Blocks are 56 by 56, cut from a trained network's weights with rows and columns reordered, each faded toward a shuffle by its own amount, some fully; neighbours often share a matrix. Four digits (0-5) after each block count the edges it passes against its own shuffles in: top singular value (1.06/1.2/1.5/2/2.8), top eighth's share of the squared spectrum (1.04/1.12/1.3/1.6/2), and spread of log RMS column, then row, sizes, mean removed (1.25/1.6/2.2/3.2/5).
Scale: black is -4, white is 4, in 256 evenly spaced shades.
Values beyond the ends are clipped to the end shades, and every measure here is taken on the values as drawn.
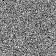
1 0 0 0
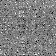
2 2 1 0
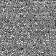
2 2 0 0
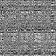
4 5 3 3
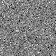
1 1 0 0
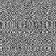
4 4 2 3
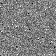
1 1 0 0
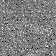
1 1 0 0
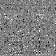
3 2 1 0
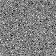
1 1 0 0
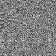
3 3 1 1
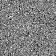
0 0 0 0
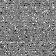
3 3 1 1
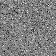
0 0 0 0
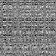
4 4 3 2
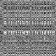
5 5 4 3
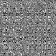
3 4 2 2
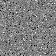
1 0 0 0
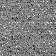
2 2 0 0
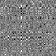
4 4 2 2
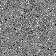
2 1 0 0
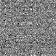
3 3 1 0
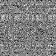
3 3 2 1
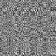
4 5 2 2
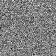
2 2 0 0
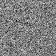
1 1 0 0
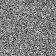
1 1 0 0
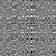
4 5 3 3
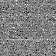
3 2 1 0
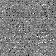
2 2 0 0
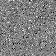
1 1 0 0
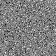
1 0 0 0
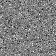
0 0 0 0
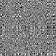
4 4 2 3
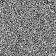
1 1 0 0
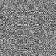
4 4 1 2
